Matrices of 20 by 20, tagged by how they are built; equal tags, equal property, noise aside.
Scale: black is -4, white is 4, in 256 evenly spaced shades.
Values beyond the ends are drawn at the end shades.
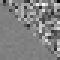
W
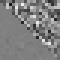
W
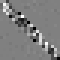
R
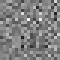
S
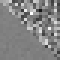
W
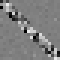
R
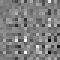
S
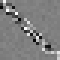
R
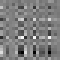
S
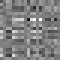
S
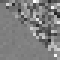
W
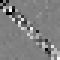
R
